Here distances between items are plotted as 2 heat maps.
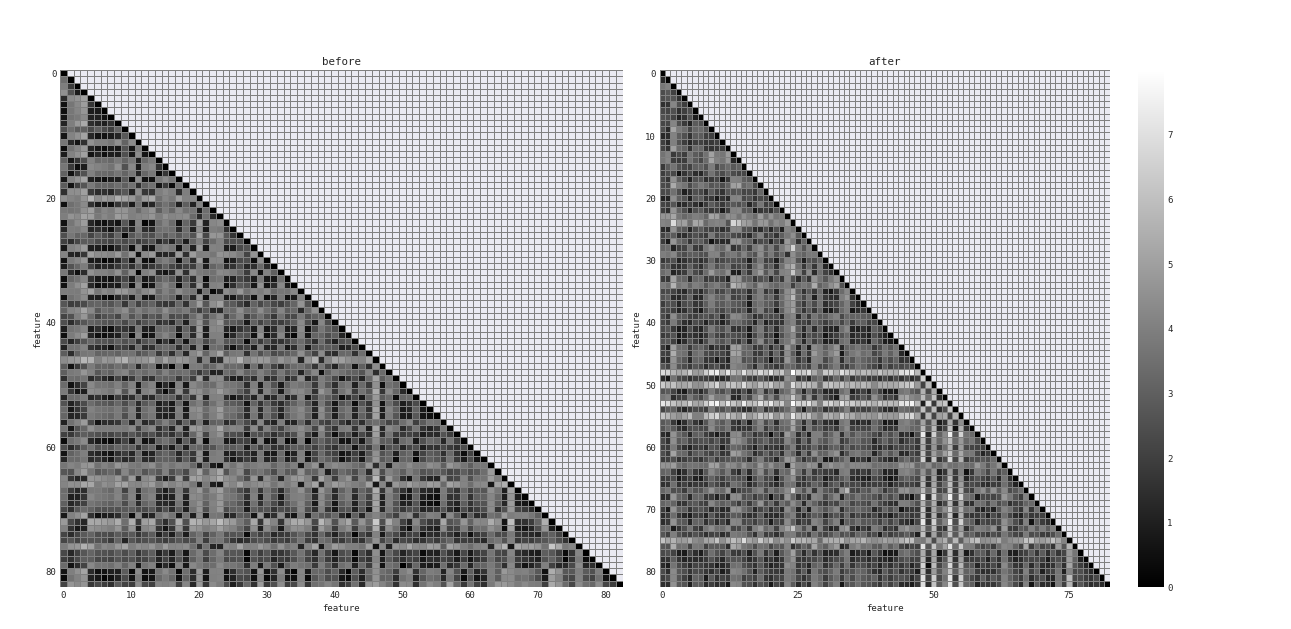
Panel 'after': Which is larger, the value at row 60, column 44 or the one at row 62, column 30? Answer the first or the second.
the first
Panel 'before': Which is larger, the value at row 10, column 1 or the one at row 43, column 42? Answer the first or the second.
the first
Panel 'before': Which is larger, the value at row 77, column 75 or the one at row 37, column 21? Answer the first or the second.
the second
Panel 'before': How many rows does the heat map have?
83
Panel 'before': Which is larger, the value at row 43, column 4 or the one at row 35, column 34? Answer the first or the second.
the second
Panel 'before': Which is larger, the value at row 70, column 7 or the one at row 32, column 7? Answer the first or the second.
the second
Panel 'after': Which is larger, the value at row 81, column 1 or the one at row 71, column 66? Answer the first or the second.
the first
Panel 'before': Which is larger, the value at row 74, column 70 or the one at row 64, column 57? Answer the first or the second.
the second
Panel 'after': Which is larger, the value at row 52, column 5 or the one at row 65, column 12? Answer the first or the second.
the first
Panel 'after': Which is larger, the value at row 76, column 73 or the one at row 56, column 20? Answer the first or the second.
the first
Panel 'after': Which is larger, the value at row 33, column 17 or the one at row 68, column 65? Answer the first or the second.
the second
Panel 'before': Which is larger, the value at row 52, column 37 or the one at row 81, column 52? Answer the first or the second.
the first
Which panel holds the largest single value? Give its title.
after
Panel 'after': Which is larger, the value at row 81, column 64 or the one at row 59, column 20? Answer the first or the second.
the first
